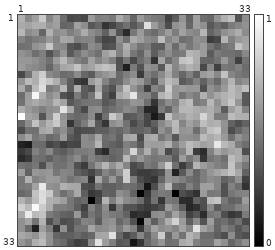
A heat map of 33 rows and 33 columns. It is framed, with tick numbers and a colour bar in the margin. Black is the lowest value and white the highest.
Average level on the scale: 50%. Mirror symmetry: none. Stripes: none. Slope: none. Odd rows or columns: none.
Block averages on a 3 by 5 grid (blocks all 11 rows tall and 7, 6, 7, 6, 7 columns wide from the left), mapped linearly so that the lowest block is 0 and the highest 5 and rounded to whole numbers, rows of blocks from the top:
52243 / 31245 / 51022
